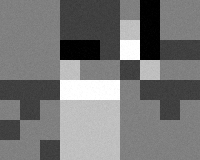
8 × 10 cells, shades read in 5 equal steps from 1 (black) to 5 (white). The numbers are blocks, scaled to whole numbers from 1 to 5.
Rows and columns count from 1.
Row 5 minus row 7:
0 -1 -1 1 1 1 0 -1 -1 -1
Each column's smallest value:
2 2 2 1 1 2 2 1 2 2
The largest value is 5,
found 4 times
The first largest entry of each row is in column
1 7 7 4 4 4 4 4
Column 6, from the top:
2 2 2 3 5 4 4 4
